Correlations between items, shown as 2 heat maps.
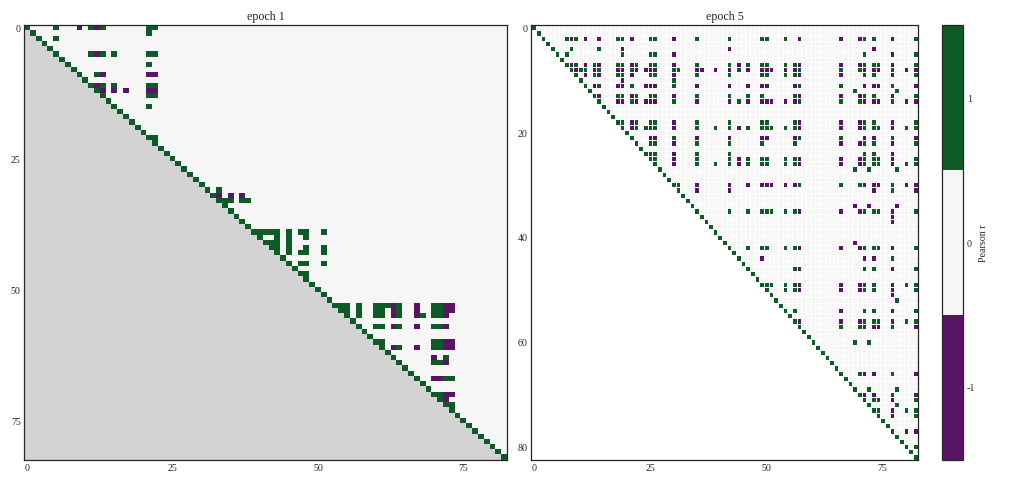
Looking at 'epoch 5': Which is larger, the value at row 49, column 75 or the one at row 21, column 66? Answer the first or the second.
the second
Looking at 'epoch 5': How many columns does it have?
83
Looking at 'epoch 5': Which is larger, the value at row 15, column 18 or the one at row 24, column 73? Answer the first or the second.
the second
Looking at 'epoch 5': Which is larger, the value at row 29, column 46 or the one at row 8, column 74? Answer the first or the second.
the first
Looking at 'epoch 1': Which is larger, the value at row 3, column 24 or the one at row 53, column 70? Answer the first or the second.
the second
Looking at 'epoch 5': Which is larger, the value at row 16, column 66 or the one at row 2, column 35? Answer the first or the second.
the second
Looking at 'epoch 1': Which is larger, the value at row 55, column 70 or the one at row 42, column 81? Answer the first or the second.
the first
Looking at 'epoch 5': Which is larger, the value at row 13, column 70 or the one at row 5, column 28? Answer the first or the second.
the second
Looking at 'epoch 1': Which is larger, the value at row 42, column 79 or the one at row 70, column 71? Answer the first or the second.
the second
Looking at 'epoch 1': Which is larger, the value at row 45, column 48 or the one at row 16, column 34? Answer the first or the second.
the first
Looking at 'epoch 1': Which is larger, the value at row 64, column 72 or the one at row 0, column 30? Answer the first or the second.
the second
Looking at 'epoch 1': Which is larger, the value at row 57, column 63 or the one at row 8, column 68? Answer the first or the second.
the second
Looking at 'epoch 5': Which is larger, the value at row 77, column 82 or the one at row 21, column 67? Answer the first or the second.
the second
